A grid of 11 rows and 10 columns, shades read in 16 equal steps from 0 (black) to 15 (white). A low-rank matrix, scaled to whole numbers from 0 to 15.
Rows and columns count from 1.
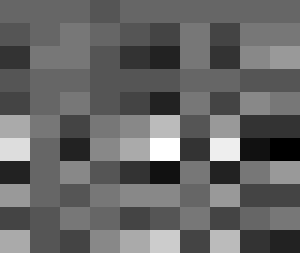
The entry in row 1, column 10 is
6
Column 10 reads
6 7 9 5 7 3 0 9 4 7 2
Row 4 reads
5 6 6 5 5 5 6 6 5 5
